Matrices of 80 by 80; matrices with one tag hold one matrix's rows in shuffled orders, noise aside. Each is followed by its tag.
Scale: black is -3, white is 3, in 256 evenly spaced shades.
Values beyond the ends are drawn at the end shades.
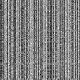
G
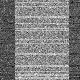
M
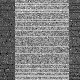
M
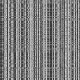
G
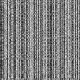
G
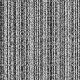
G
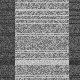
M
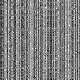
G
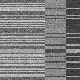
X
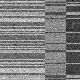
X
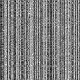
G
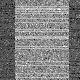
M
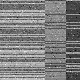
X
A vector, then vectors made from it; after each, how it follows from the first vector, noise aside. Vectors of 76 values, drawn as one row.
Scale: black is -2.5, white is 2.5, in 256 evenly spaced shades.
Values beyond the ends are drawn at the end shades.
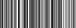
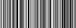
negated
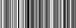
sign-scrambled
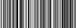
negated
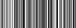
reversed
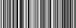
negated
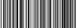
negated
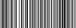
sign-scrambled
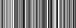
reversed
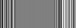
partly zeroed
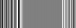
partly zeroed
